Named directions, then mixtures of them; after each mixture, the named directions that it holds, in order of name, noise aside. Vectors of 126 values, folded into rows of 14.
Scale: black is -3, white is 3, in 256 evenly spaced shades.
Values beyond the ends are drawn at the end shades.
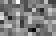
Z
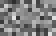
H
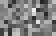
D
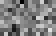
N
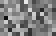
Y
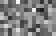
D, Z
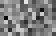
Y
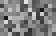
Y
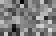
N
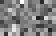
N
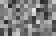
D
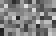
D, H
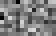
Z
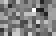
D, Z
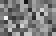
Y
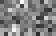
N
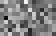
Y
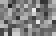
D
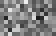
N, Y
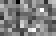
Y, Z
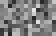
D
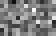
D, H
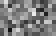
D, Y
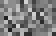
Y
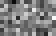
D, H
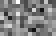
Z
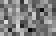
Y, Z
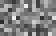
H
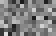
D, N
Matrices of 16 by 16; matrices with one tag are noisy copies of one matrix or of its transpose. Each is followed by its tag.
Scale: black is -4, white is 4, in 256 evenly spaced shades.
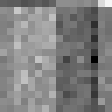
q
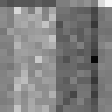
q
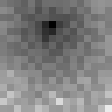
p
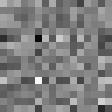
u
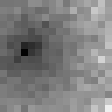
p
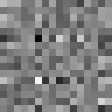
u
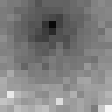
p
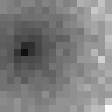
p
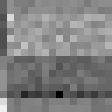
q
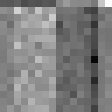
q
